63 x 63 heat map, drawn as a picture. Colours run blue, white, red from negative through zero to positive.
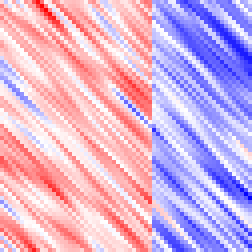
Ninth with the lowest average: top right. Grain: diagonal, down to the right. Seam: vertical, 60% of the way across, the left part higher.
